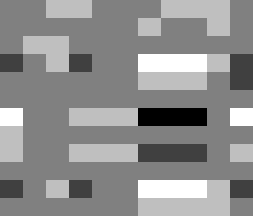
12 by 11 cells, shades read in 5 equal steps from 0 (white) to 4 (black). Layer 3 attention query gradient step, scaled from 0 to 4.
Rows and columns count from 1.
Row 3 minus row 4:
-1 -1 0 -1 0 0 2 2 2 1 -1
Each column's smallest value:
0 1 1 1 1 1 0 0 0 1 0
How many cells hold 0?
8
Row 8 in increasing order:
1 2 2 2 2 2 2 2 2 2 2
